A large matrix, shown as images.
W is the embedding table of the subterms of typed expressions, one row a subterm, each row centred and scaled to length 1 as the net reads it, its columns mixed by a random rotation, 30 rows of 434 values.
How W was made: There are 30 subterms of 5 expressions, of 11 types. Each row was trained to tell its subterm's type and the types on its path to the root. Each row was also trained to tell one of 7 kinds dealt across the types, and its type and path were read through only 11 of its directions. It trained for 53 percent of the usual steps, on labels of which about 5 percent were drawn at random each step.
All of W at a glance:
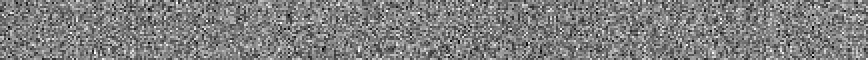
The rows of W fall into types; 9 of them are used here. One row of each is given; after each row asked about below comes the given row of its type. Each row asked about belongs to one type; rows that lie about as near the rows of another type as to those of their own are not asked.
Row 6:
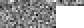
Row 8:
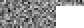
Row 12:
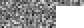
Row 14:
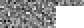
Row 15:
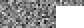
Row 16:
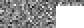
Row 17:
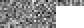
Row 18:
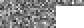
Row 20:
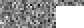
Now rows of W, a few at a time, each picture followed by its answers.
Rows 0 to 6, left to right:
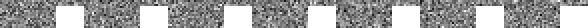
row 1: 18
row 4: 8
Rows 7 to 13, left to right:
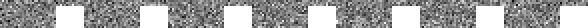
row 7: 16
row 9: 8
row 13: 16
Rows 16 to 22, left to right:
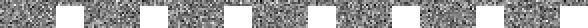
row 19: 14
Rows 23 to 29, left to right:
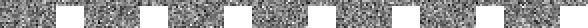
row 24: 14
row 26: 16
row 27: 15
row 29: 12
